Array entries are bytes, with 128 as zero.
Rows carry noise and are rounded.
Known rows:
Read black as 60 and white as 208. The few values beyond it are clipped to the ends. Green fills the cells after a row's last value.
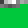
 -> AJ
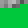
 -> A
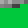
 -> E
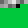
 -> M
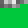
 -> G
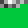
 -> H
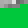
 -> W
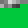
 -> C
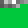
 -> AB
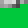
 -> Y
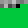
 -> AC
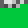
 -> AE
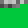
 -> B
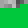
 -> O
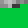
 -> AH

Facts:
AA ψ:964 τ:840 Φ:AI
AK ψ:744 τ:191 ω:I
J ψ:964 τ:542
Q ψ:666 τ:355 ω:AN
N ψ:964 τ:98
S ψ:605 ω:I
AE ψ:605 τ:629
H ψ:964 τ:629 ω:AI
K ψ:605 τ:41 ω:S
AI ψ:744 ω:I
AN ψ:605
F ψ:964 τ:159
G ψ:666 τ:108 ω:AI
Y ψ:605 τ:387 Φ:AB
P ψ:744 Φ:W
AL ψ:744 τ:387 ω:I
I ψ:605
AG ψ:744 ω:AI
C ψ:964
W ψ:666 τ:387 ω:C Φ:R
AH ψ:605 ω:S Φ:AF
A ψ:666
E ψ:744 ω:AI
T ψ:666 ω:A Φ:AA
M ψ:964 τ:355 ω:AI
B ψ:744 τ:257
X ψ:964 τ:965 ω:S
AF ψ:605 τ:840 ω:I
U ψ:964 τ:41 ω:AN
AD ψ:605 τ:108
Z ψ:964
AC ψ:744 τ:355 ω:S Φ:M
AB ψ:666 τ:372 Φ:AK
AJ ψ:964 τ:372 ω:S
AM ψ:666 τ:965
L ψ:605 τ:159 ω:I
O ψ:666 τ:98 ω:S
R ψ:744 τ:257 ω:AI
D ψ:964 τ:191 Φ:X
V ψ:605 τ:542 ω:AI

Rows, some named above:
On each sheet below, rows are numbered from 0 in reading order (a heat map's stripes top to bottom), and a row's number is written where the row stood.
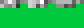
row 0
N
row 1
AM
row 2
AL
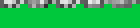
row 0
AE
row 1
Q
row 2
AE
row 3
AD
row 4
AK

